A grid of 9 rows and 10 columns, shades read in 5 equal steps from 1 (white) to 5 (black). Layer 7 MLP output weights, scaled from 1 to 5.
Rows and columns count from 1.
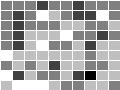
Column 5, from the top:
3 2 3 2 3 2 4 3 2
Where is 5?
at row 8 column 8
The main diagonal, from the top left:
3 4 3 2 3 2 2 5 2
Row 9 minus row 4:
-1 -3 -1 -1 0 2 0 -1 -2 0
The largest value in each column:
3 4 3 4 4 3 4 5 4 3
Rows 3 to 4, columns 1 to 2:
3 4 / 3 4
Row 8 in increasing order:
1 2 2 2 2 3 3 4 4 5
